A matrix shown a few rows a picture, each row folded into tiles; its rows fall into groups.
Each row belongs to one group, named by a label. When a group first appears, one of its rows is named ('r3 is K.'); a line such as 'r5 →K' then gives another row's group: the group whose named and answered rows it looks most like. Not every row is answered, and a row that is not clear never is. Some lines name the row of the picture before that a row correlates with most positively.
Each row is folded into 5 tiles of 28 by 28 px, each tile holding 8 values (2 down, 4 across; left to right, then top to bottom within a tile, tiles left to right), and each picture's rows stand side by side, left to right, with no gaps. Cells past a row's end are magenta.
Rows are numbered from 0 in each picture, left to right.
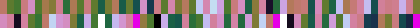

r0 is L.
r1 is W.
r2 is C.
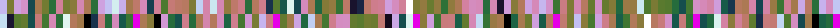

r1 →W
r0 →C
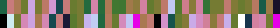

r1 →L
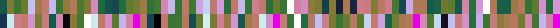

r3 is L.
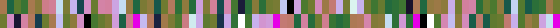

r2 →W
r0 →W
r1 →L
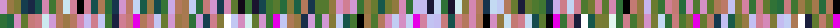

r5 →L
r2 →L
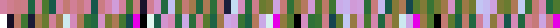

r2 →W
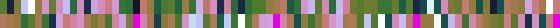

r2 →L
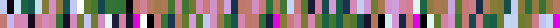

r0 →W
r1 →C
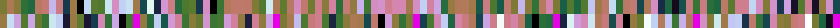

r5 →C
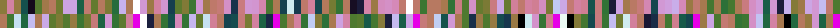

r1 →C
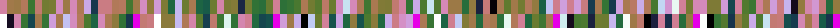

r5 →C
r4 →C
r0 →C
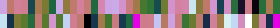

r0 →C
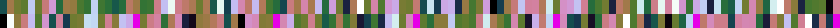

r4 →C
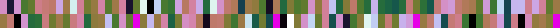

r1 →W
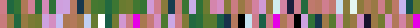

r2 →W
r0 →L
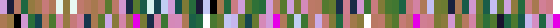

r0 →W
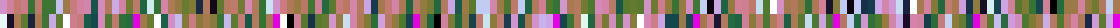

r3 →W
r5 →W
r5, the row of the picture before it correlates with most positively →0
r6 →W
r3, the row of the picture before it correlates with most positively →0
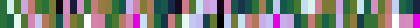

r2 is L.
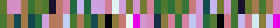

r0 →C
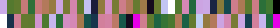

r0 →C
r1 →L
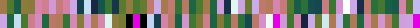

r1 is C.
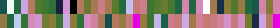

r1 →L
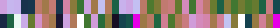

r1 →L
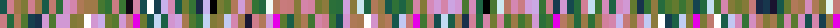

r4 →L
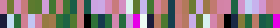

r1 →C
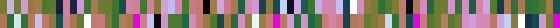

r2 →W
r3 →L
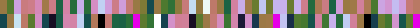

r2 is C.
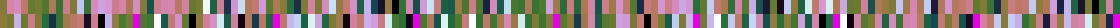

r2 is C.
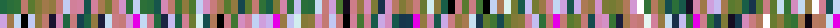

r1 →L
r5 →C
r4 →W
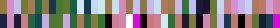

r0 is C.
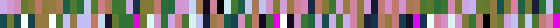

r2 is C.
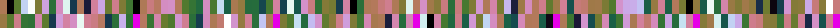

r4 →W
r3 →C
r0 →L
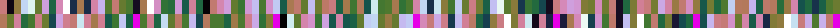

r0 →L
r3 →W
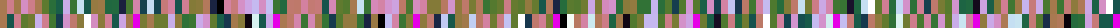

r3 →L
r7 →C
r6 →L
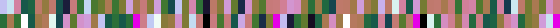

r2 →C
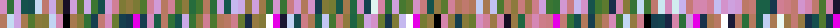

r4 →C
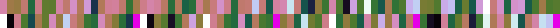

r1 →C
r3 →W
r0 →C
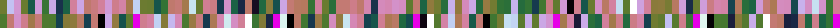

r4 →W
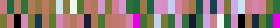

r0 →W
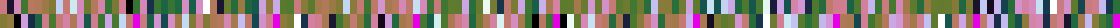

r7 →W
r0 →W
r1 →L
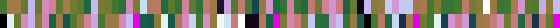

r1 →L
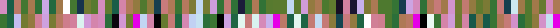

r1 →L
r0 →L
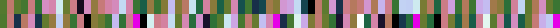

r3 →W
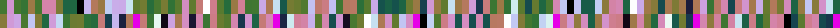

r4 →W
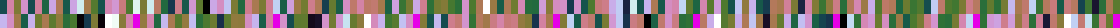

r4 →W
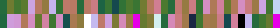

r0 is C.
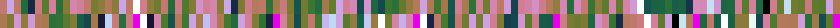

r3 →C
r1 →C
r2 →L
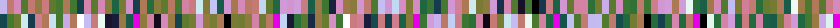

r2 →C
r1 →W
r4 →C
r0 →L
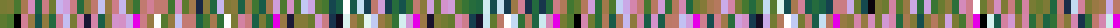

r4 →W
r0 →W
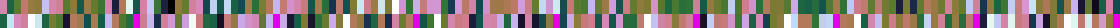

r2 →C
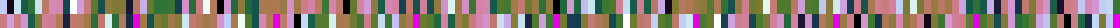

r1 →L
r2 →L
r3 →L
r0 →W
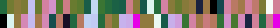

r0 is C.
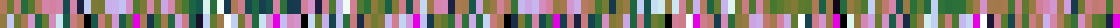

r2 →L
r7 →C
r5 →L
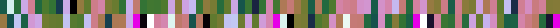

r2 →C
